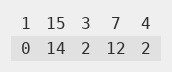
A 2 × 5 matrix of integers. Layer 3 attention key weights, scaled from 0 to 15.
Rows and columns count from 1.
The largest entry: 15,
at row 1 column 2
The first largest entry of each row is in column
2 2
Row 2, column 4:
12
